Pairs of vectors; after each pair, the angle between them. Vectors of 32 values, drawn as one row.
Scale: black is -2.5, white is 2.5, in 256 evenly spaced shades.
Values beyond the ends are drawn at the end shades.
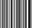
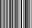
orthogonal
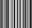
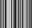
orthogonal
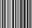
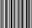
partly opposed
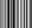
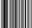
partly opposed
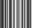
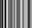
partly aligned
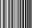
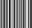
orthogonal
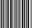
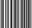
partly aligned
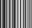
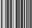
nearly opposite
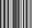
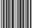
orthogonal
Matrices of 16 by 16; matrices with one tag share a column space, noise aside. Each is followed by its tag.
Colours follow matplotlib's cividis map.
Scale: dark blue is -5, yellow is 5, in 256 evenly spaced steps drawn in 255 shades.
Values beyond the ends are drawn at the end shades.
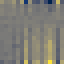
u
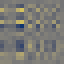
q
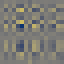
q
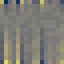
u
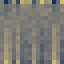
u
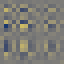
q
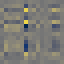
q
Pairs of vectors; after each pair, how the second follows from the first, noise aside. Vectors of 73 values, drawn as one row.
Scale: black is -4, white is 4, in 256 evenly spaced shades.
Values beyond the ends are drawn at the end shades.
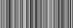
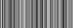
reversed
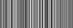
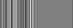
partly zeroed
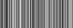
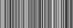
reversed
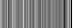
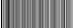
reversed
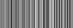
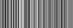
reversed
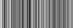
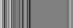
partly zeroed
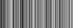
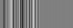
partly zeroed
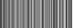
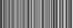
copied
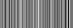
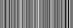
copied
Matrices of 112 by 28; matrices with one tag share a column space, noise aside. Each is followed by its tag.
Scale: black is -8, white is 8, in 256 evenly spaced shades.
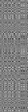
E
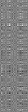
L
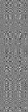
E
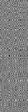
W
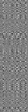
E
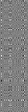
W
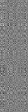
L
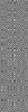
W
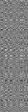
W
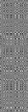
E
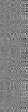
E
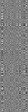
L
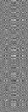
W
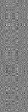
L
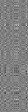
L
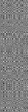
E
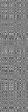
E
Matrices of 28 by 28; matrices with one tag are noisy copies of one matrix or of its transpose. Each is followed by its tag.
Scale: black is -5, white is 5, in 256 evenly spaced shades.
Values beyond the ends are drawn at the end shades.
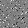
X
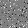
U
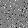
U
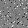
X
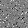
X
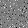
U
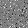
U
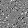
X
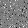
U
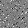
X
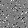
X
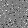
U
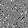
X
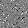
X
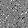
X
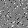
X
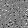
U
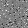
U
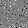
U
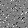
X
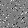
X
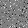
U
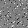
X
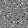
X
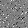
X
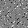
X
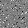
X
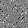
X
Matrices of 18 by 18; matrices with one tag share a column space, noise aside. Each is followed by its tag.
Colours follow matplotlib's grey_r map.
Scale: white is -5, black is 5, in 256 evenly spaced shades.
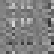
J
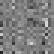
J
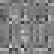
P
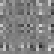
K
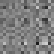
J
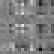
K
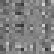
K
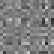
J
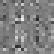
P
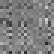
J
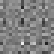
J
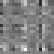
K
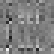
P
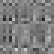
P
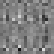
P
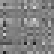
J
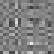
J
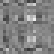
P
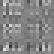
K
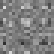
J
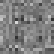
P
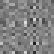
J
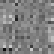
P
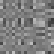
J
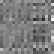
P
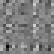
K
